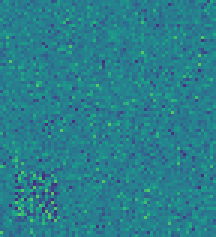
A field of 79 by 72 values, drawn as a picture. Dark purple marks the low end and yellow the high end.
Odd patch: rougher, in the bottom left. Grain: fine. Mirror symmetry: none. Slope: none. Roughest part: bottom left.
